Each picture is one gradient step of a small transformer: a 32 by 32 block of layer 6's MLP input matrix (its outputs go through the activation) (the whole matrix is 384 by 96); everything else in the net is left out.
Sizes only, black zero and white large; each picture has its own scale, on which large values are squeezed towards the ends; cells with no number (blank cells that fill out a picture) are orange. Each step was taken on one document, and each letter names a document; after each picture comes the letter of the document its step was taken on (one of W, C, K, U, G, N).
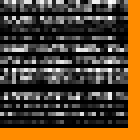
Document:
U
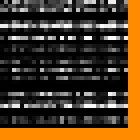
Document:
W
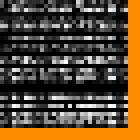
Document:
U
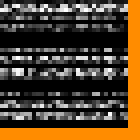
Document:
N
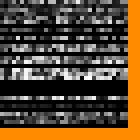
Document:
U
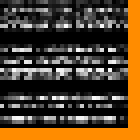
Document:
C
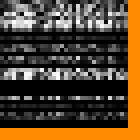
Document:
C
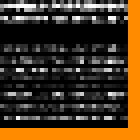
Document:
N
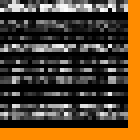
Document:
W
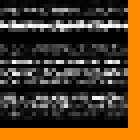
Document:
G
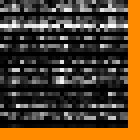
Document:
W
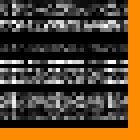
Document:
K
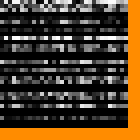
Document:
W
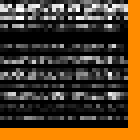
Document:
N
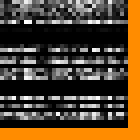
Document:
C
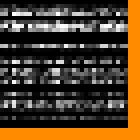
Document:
G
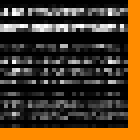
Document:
G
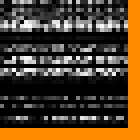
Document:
C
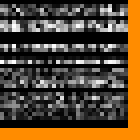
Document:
K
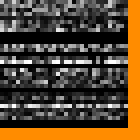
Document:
G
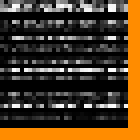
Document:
W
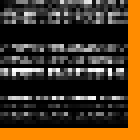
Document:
U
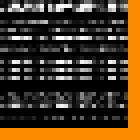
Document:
W
